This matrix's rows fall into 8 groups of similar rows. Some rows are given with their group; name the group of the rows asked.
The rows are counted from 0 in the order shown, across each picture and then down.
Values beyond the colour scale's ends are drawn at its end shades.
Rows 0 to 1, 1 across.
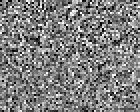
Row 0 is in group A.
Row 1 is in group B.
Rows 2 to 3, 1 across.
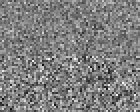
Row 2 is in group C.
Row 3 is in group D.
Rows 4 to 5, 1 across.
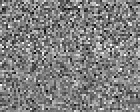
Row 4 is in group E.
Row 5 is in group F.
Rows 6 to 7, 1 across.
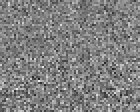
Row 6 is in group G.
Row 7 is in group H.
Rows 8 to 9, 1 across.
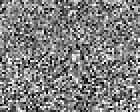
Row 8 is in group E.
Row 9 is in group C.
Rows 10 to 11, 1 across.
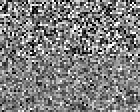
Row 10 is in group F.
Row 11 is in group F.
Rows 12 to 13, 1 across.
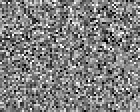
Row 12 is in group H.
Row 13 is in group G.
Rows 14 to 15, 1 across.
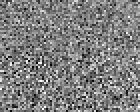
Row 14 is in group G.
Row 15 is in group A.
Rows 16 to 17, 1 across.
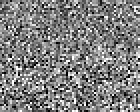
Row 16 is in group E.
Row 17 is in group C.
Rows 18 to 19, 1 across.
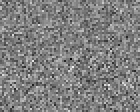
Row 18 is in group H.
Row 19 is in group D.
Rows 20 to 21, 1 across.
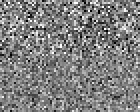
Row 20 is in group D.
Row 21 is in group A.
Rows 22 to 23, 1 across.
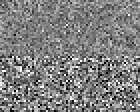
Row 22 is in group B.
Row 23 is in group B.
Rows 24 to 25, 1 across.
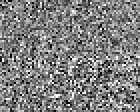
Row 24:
A
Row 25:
B
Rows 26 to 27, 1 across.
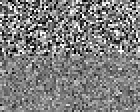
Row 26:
A
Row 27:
F
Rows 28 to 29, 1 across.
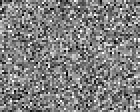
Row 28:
E
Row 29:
C
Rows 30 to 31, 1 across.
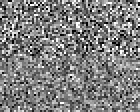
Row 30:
C
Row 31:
H
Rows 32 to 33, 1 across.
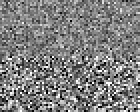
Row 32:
H
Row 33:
C
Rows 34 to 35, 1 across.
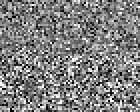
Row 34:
F
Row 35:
B
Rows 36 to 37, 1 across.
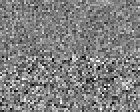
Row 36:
C
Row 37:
D
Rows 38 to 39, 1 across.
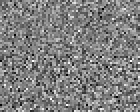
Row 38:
B
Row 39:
F
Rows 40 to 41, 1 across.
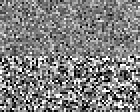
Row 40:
G
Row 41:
B
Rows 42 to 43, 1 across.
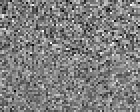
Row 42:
F
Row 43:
B
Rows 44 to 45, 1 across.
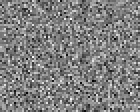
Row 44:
G
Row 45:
G
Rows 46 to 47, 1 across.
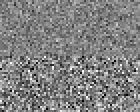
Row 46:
B
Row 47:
E
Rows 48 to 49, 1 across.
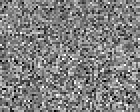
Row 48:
E
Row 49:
B
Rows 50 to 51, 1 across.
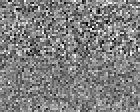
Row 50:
C
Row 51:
E
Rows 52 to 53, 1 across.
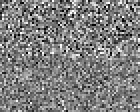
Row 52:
E
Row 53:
C
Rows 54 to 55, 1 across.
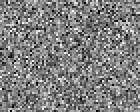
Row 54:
D
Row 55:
A
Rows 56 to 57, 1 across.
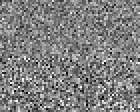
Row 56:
E
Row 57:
C
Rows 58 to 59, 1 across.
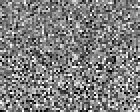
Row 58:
C
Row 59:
G
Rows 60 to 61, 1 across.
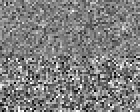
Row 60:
D
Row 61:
H
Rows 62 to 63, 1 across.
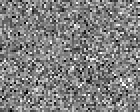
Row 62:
F
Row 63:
D
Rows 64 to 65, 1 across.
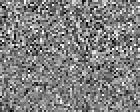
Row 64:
C
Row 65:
D
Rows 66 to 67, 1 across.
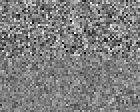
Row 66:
H
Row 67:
F
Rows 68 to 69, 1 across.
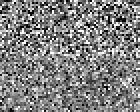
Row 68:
E
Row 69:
D
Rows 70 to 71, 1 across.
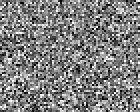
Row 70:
H
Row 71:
C
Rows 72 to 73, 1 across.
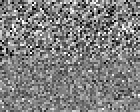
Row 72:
D
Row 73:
E
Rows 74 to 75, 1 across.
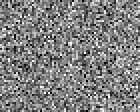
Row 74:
G
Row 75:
G
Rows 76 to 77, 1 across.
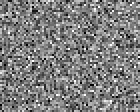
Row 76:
F
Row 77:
F
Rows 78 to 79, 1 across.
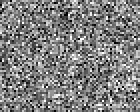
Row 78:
E
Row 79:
B
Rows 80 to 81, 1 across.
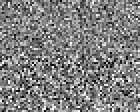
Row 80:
G
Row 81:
E
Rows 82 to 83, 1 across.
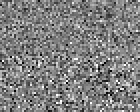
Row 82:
G
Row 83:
B
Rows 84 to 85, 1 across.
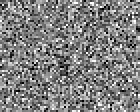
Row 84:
B
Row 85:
E
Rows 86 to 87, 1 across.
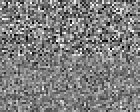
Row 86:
H
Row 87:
C
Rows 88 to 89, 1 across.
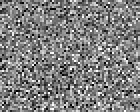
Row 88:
E
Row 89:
E
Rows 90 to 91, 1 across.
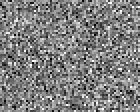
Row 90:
C
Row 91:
F
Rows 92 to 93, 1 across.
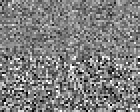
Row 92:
G
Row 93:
H
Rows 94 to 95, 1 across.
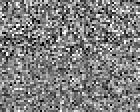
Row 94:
H
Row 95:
H
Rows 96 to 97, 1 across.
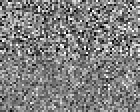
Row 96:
C
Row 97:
D
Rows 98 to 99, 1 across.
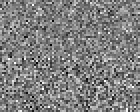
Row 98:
D
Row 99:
C
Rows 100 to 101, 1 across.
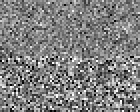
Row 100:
D
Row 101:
B
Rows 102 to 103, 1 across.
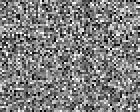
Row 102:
H
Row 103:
H
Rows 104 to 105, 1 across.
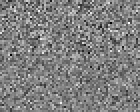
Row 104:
A
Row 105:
D
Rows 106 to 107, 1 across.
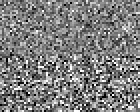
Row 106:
D
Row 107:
H
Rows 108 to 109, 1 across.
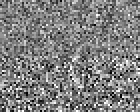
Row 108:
G
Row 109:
H
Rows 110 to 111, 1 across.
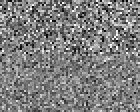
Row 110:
F
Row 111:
C
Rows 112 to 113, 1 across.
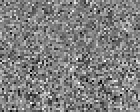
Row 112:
D
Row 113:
A
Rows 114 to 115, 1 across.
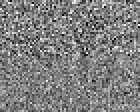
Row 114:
C
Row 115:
G
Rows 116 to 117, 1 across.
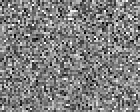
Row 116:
G
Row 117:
F
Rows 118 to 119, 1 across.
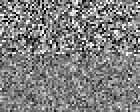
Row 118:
A
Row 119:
A
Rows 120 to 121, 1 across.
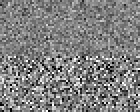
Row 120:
G
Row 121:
D
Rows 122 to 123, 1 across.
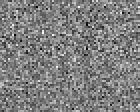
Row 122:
C
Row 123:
H
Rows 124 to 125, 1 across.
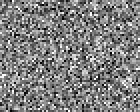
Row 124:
E
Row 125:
D
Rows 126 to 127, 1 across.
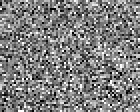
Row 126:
E
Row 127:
H
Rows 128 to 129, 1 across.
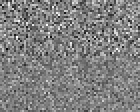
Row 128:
G
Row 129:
G
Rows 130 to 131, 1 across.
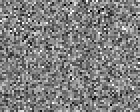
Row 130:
D
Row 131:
H
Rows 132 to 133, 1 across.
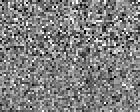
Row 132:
G
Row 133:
D
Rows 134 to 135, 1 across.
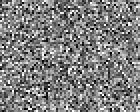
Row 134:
E
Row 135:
E
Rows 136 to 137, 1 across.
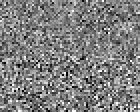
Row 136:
D
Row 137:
C
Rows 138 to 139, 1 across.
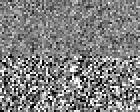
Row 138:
A
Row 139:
A
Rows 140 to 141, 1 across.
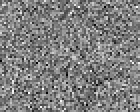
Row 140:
E
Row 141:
C
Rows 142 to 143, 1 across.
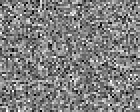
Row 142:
A
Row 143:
H
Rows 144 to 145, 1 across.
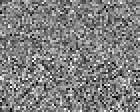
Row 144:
E
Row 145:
D
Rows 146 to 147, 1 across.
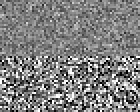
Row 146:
F
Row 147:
B
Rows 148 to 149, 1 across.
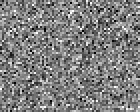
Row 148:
D
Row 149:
A
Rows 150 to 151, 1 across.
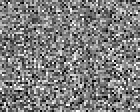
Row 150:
H
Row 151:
H
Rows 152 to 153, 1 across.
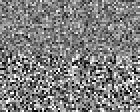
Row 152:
H
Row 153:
G
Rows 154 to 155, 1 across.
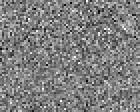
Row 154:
D
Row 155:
C
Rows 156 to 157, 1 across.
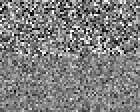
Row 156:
E
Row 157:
G
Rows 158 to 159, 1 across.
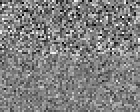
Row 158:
E
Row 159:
B
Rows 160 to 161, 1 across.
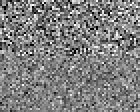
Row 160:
F
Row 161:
D
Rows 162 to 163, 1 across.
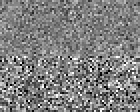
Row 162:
E
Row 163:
B
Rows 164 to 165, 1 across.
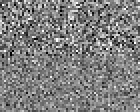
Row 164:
B
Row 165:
G
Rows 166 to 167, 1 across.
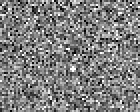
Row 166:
F
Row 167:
A
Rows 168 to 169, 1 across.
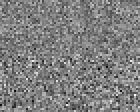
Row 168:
H
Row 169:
F
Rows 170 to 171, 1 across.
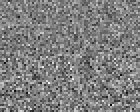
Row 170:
H
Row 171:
H
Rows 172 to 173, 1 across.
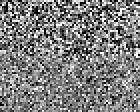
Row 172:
F
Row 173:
D
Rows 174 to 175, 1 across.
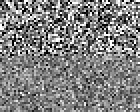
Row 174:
B
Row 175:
C
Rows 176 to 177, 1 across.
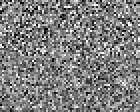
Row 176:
E
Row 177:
D
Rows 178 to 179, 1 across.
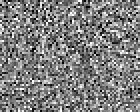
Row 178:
A
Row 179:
H
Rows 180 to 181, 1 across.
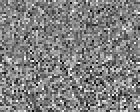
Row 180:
D
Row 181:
C
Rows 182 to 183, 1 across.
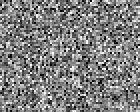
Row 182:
E
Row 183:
A
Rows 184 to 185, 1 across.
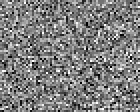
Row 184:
C
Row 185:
F
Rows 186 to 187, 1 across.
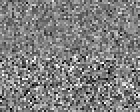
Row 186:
F
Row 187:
D
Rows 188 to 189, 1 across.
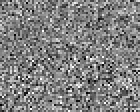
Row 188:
B
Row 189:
D
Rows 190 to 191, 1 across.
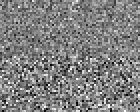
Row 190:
G
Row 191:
E
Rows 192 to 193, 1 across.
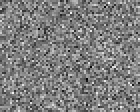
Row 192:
E
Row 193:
C
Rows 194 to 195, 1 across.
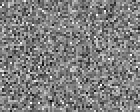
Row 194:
G
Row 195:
A
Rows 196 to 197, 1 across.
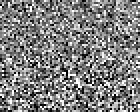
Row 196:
G
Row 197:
C
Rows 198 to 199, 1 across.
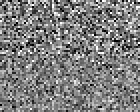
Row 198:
F
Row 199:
F
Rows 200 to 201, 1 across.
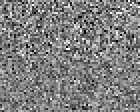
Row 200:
F
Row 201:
F
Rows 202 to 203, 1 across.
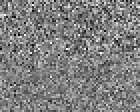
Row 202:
F
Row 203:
B
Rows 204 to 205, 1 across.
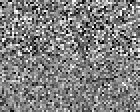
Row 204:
C
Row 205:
D
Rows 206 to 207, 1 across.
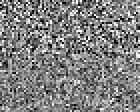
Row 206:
A
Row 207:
F
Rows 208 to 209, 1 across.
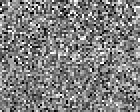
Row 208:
E
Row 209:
B
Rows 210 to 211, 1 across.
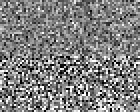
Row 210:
H
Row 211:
E
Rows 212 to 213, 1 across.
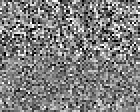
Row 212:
H
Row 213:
E
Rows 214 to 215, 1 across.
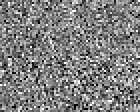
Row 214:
G
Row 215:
F
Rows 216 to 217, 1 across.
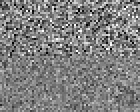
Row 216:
B
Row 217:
F
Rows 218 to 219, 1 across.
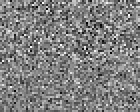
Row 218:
C
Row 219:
B
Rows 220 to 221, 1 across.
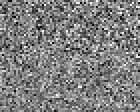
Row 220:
F
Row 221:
B
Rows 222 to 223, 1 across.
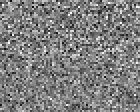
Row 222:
E
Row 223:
F
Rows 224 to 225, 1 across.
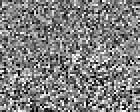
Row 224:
E
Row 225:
C
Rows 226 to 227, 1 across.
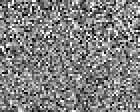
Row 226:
G
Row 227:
C
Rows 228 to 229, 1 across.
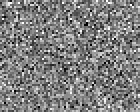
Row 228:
C
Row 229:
E
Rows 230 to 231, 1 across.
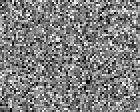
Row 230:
B
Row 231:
D
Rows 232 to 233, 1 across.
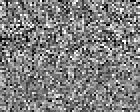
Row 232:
H
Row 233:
B
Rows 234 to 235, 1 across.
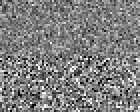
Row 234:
F
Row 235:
A
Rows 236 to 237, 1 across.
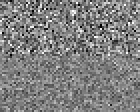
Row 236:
A
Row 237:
H
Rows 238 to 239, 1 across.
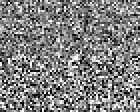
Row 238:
H
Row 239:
G
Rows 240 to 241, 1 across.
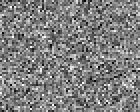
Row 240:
A
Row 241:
D
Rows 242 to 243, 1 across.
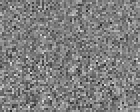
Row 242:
A
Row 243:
A
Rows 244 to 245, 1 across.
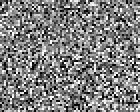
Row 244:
E
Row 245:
F
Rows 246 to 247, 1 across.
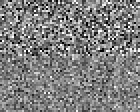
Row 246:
C
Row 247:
G
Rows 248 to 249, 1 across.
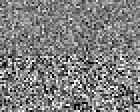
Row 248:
C
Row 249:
F
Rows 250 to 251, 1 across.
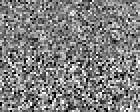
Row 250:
A
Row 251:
A
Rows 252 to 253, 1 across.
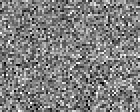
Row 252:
E
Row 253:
C
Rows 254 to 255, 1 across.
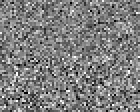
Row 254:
D
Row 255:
C
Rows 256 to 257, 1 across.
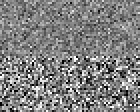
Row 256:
D
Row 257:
D
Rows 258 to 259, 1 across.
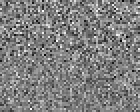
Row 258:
H
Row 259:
D
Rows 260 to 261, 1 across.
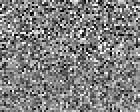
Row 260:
E
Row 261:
E
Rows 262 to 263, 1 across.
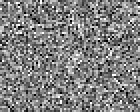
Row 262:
H
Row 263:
B
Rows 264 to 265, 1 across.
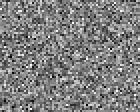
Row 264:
H
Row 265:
F
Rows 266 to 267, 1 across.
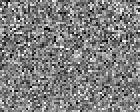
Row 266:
H
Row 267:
E
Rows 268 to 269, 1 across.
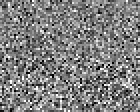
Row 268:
G
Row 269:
D
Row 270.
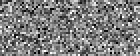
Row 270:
E
